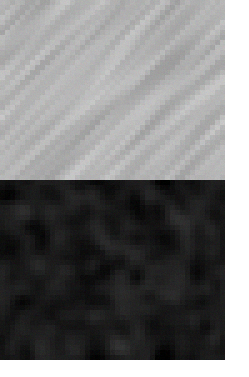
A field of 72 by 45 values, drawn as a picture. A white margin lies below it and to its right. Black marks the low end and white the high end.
The table splits into 2 rows of 1 panel. Panel 1,1: high, slanting up to the right, faint in contrast. Panel 2,1: very low, blotchy, faint in contrast.
